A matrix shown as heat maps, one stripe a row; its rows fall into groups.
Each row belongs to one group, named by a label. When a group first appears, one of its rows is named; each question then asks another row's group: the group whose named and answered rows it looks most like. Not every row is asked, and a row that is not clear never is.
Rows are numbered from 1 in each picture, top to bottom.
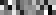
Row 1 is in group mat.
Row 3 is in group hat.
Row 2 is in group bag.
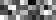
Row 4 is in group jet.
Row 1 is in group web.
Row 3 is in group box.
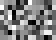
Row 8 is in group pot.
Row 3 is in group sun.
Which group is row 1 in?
pot
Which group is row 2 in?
bag
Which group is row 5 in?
web
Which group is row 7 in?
box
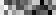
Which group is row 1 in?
bag
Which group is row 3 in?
jet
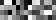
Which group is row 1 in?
sun
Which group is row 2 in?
pot
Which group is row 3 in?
box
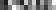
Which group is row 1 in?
mat
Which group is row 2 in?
mat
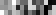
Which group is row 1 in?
hat
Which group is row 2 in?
pot
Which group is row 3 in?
jet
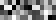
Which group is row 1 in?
bag
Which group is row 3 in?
box
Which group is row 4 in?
hat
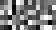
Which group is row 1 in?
sun
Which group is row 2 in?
sun
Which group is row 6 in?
box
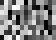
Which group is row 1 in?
sun
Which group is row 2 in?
jet
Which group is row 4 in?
bag
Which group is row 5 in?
pot
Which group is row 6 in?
jet
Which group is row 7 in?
bag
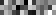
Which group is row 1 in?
sun
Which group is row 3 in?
web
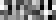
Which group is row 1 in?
bag
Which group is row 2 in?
bag
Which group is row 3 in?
box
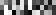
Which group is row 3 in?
sun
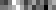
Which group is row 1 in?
mat
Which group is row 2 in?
jet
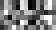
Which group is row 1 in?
web
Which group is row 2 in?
web
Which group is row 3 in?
jet
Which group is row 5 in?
web
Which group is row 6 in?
mat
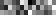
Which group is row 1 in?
web
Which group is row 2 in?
mat
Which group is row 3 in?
pot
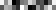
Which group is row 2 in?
web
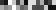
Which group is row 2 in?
hat
